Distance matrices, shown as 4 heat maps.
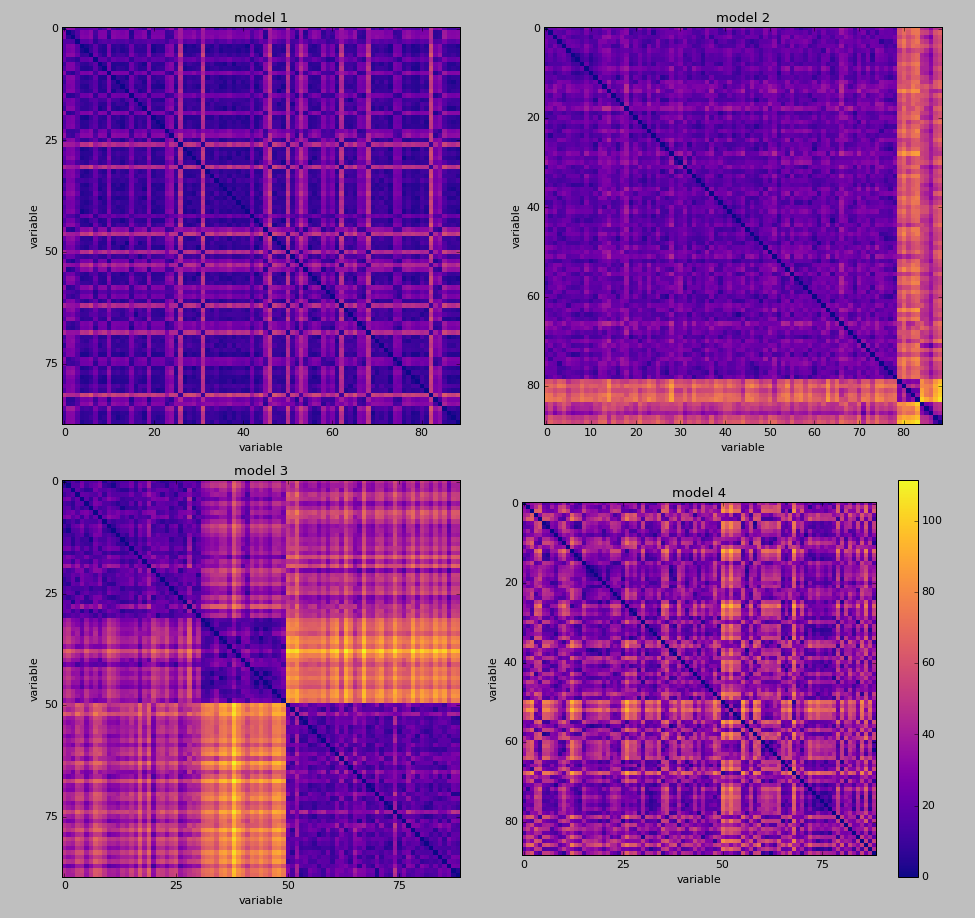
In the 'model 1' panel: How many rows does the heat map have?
89
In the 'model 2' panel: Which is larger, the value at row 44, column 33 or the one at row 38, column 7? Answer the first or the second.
the first
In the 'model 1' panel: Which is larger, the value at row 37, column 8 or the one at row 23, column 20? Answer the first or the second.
the second
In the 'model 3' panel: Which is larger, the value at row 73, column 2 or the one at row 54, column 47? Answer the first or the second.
the second
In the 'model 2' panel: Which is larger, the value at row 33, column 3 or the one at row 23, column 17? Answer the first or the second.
the second
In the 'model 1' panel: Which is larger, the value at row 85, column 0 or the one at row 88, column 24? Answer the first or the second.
the second
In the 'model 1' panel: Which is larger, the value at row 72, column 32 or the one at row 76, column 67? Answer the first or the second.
the second
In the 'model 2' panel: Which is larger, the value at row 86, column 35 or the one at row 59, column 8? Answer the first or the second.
the first
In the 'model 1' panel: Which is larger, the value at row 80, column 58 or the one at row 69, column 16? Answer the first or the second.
the first
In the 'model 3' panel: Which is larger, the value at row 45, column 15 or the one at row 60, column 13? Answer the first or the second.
the second
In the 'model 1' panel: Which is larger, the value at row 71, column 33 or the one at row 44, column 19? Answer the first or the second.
the second
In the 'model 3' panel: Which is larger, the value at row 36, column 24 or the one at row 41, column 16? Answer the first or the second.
the first
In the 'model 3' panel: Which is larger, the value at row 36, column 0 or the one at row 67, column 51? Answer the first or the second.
the first
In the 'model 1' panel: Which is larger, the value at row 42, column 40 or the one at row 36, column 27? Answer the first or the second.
the first
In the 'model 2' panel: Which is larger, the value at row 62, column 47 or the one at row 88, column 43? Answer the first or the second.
the second
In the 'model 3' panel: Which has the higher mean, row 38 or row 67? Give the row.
38
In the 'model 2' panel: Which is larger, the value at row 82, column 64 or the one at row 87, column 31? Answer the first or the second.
the first
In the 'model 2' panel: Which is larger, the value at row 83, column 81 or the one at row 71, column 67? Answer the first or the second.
the second
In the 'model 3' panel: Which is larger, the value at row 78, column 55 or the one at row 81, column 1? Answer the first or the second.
the second
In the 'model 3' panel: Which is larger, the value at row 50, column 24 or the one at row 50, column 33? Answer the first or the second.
the second
